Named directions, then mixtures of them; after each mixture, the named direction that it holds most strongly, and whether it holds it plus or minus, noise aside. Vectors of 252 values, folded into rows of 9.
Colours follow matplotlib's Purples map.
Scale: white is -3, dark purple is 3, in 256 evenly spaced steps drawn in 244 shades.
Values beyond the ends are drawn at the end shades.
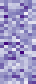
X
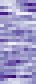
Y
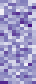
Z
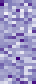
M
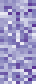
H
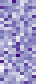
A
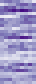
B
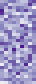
Z, minus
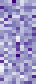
A, plus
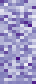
Z, plus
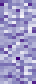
M, plus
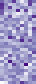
Z, minus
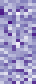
H, minus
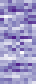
B, plus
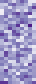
Z, plus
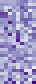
H, minus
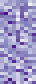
H, minus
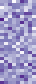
A, minus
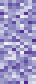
X, minus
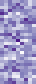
X, minus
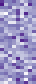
M, plus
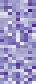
H, plus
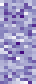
M, minus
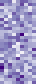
A, minus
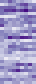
B, plus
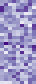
Z, minus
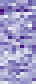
Z, minus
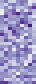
Z, plus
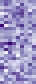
A, minus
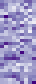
X, plus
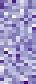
A, plus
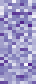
Z, plus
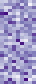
H, minus
